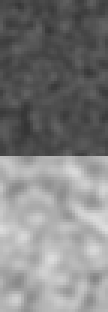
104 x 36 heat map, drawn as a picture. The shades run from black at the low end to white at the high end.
It is made of 2 by 1 panels. Panel 1,1: low, blotchy, faint in contrast. Panel 2,1: high, blotchy.
